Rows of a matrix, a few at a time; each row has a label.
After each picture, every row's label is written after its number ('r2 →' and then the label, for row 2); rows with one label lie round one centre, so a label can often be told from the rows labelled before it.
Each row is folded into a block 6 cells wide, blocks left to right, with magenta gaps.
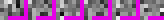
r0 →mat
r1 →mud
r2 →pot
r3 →mud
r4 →pot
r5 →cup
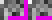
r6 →mud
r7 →mud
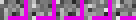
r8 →mud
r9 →pot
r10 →mud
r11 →cup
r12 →pot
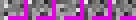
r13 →pot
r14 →mud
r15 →cup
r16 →mud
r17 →mud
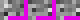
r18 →pot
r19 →cup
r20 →cup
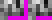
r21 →mat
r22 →mat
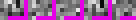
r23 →mat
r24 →pot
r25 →cup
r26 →mat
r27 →mud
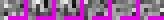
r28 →pot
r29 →mat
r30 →mat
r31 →mud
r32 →cup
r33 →cup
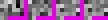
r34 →mat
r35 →mud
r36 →cup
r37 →cup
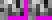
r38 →mat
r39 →mat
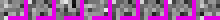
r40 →pot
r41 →mud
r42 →mat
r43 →cup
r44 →mud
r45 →mud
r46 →mud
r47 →pot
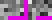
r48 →cup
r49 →mud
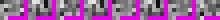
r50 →cup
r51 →mat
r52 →pot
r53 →mat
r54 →cup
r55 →mat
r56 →cup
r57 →pot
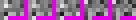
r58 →pot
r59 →pot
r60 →pot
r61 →mud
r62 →mud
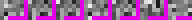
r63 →pot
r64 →mud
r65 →mud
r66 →pot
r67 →mud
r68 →mat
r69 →cup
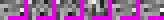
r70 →cup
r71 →mud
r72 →mud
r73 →mat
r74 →cup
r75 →cup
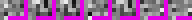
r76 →pot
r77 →mat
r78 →mat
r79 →pot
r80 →mat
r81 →cup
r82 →cup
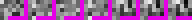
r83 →mud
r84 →pot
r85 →cup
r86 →pot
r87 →mat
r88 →mat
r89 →mat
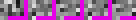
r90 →mat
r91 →pot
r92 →cup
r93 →pot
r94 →cup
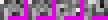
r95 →mud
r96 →mud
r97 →cup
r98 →mat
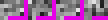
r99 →cup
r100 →mud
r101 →cup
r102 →mat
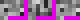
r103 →cup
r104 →mat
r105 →cup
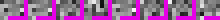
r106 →cup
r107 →cup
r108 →mud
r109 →mat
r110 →cup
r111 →mud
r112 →mud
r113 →pot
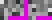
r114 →mud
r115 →cup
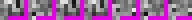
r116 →mat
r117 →pot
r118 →mat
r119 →mat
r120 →cup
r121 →pot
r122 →cup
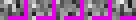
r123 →mat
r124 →pot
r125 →mud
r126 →pot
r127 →mat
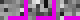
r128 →cup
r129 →mat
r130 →pot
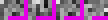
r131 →mud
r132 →mat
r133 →mud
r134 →cup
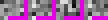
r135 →cup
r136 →pot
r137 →mat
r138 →pot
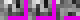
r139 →mat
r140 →mat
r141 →mud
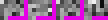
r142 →mud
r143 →cup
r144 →mud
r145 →mat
